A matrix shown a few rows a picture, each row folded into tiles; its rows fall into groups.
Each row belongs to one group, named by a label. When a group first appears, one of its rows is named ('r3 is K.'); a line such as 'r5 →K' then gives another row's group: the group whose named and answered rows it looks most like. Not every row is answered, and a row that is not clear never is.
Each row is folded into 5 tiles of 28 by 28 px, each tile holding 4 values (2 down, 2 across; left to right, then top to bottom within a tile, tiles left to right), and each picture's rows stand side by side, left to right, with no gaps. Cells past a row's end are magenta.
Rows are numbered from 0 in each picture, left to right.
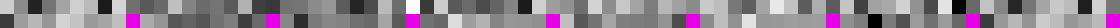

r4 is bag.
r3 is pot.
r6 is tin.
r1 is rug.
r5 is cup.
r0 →cup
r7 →cup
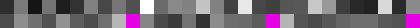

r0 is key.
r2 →rug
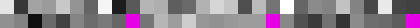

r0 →tin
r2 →tin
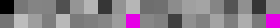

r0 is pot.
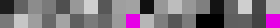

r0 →pot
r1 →rug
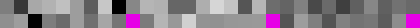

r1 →cup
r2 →key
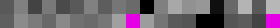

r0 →key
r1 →rug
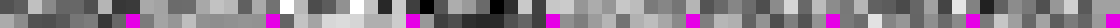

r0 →rug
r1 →cup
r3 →rug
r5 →pot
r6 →pot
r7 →pot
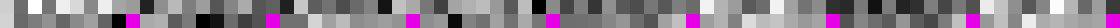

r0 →bag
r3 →tin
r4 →key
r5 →cup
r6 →key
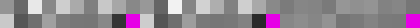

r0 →bag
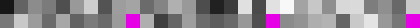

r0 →pot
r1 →rug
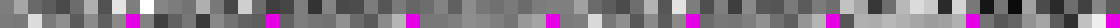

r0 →pot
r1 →tin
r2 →key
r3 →key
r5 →key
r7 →key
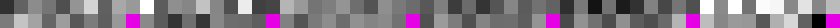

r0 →pot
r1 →tin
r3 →key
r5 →bag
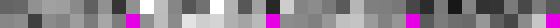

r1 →cup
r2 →cup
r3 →key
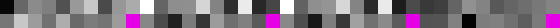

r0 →pot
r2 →tin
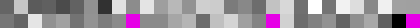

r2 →bag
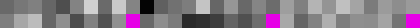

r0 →pot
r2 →bag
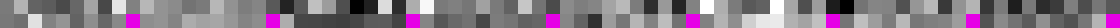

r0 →pot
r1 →cup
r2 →rug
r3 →tin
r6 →pot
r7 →key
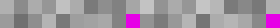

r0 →bag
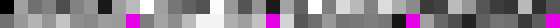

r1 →cup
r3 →rug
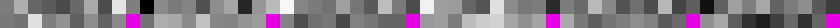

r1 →pot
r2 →tin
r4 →rug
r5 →rug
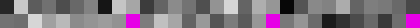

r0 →pot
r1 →pot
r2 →rug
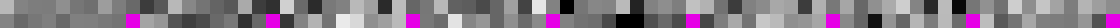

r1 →rug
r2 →cup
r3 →pot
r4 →rug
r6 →tin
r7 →bag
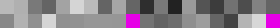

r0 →cup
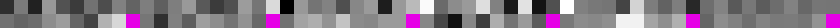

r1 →rug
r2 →pot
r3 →tin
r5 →key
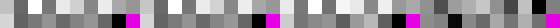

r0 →bag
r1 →bag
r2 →bag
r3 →tin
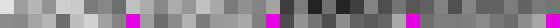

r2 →key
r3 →key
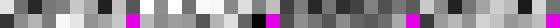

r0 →cup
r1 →bag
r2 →key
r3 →cup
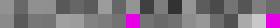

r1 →key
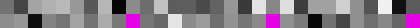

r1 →pot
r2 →tin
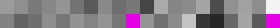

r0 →tin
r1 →rug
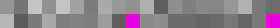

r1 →tin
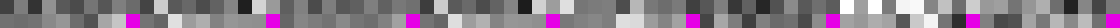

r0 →key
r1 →pot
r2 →key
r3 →pot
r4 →cup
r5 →key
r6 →bag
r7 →tin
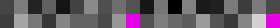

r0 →key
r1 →key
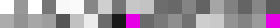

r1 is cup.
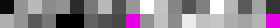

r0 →rug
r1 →cup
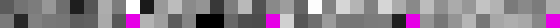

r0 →rug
